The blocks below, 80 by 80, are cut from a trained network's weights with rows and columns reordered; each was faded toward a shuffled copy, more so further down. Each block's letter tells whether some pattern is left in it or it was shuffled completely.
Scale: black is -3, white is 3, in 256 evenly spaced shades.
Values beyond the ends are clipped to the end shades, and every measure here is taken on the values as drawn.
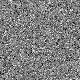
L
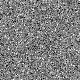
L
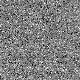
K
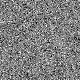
L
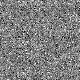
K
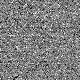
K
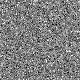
L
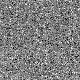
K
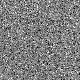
L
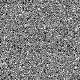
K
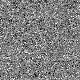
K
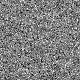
L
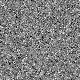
L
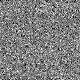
K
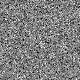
K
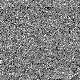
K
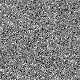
K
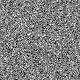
L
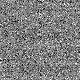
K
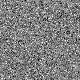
L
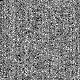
K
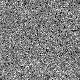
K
